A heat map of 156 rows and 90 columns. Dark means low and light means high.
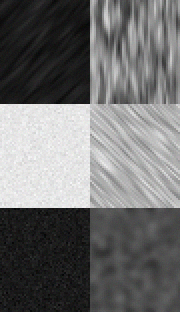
The table splits into 3 rows of 2 panels. Panel 1,1: very low, slanting up to the right, faint in contrast. Panel 1,2: middling, streaked downward, strong in contrast. Panel 2,1: very high, fine-grained, faint in contrast. Panel 2,2: high, slanting down to the right. Panel 3,1: very low, fine-grained, faint in contrast. Panel 3,2: low, blotchy, faint in contrast.
